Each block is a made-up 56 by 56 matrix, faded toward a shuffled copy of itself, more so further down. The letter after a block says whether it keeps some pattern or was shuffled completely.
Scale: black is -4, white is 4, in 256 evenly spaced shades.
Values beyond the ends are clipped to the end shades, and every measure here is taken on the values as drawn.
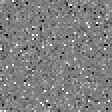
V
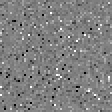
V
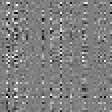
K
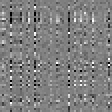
K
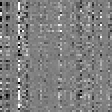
K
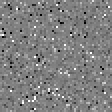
V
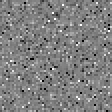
V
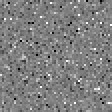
V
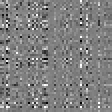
K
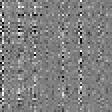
K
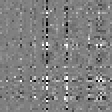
K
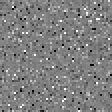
V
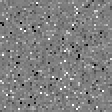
V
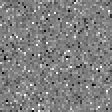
V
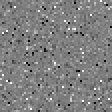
V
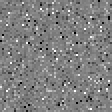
V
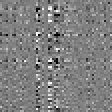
K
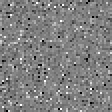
V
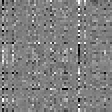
K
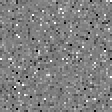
V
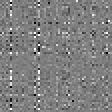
K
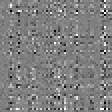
K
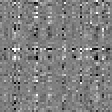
K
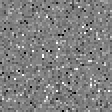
V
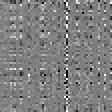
K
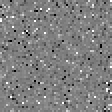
V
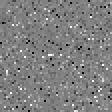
V
